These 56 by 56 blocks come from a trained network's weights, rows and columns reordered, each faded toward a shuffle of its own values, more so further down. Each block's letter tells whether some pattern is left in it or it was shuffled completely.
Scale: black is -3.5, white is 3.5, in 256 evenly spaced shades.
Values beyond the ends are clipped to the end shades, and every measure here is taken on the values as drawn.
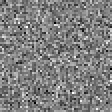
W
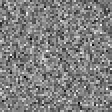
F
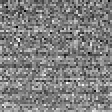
W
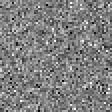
F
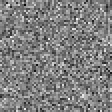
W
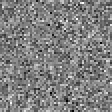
F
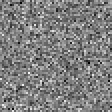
F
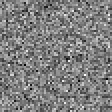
F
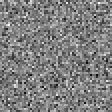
W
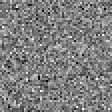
F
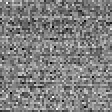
W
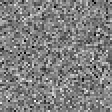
F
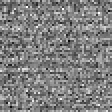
W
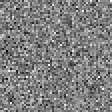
F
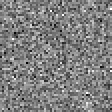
F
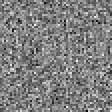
W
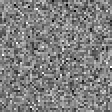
F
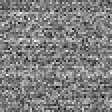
W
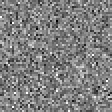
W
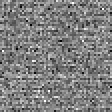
W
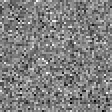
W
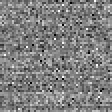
W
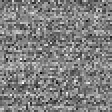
W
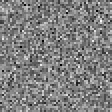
F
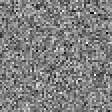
F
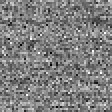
W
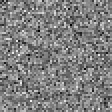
W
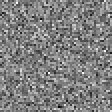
F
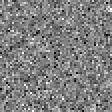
F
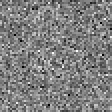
F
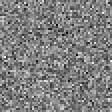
F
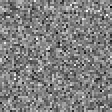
F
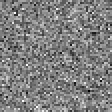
F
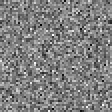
F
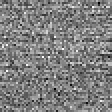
W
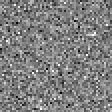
F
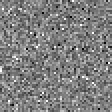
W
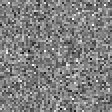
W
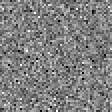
F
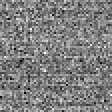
W
